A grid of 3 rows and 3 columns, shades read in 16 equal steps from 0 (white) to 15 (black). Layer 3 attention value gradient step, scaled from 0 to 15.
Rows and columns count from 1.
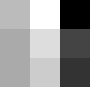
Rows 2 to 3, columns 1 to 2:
5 2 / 5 3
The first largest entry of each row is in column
3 3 3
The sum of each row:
19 18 20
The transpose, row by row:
4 5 5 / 0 2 3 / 15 11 12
